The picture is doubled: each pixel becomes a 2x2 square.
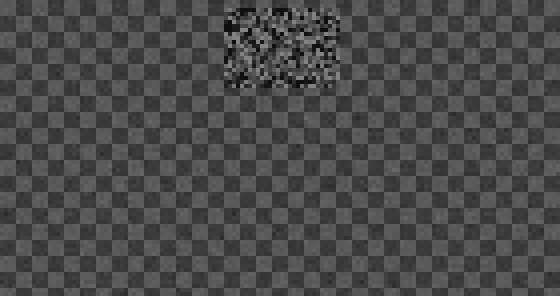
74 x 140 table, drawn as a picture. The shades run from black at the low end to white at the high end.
Odd patch: rougher, in the top middle. Roughest part: top middle. Average level on the scale: 30%. Odd rows or columns: none.
